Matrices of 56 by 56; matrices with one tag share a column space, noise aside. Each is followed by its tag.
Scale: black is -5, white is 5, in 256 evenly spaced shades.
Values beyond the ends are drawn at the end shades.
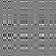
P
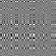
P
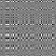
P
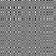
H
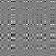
P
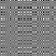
H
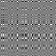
P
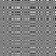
H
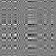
P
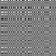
H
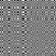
H
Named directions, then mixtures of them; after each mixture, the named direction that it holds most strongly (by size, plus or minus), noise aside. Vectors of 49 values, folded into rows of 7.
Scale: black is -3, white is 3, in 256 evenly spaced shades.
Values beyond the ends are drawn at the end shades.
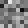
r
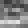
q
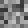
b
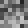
b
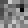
r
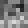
q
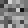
r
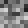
b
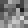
r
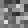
b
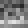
q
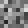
r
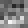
q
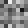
r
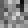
b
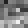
q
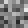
b
